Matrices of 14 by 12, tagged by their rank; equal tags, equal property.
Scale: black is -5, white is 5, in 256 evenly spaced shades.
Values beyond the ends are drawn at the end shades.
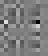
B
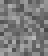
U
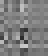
B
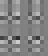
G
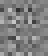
B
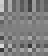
G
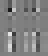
G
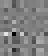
B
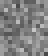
U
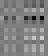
G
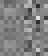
B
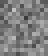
U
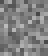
U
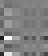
G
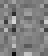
B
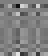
G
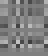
G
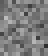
U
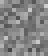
U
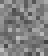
U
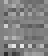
B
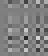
G
